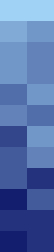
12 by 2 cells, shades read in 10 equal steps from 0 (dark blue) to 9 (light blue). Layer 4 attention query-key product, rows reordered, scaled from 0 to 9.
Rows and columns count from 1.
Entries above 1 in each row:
2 2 2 2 2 2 2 2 1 1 0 0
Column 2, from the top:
9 6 5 5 6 4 6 5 1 3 1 1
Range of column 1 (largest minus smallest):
9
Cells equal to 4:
2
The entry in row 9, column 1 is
3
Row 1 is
9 9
